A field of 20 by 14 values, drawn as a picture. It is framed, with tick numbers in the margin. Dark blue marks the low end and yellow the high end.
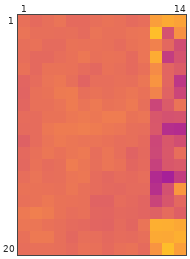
No overall slope runs across the table. The distribution is heavy-tailed on both sides. The left part is calmer, up to a seam about 80% of the way across. No regular stripes run through it. The halves do not mirror each other.
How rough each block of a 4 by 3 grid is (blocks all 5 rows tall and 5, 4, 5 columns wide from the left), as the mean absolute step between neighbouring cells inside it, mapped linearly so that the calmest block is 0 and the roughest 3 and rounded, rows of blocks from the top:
003
002
002
002
